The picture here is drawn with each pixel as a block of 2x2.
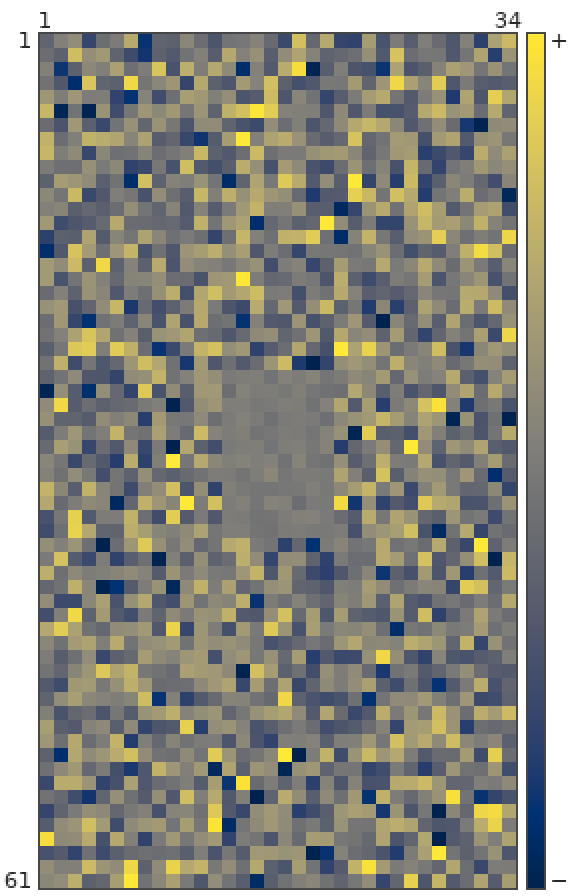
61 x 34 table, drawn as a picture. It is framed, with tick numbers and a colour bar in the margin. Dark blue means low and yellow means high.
Odd patch: calmer, in the centre. Mirror symmetry: none. Calmest part: centre. Average level on the scale: 50%.
